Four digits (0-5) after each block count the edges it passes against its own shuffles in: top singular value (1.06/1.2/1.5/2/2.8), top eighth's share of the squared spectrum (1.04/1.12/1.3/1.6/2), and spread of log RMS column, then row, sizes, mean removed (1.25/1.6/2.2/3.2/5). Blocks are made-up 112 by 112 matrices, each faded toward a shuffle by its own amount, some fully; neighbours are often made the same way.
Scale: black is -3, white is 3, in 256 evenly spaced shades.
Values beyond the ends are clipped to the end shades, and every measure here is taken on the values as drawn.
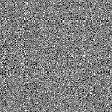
4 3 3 2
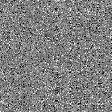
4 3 2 1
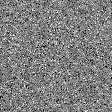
1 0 0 0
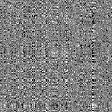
5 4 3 3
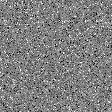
0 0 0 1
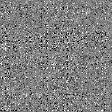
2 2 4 3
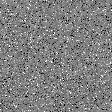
0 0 0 0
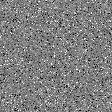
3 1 0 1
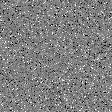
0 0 0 0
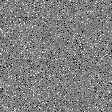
2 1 0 0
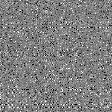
4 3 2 2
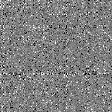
4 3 2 2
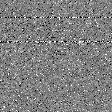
2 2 0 3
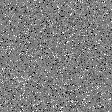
0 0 0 0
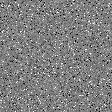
0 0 0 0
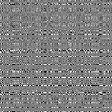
5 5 3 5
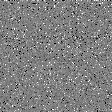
2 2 0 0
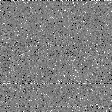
4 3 0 2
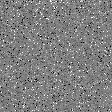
1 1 0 0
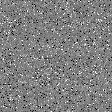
2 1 0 0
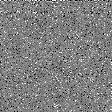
3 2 1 1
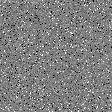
1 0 0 0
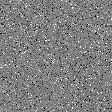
2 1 0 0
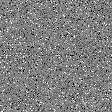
2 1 0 0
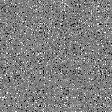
4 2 1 2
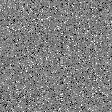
3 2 0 0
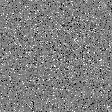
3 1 0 0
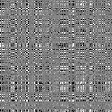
5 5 4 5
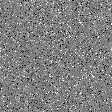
2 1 0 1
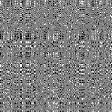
5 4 3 3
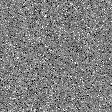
0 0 0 0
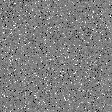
2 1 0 0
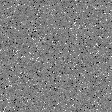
0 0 0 0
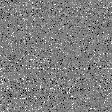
1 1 1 2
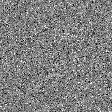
2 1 0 0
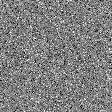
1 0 0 0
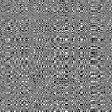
5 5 4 4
